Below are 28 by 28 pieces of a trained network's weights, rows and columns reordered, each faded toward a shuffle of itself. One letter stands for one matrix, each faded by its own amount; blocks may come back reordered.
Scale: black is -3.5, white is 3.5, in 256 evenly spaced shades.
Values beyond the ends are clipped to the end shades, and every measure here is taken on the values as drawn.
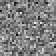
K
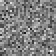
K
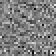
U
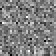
U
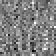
U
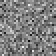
K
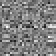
U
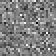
U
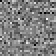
U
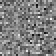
K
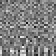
U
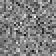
K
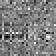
U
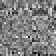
U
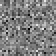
K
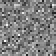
K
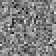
K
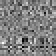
U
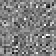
U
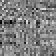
U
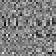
U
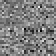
U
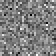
K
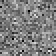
K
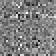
U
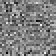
U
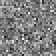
K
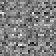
U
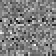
U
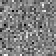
K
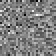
U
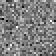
K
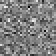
U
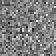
K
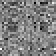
U
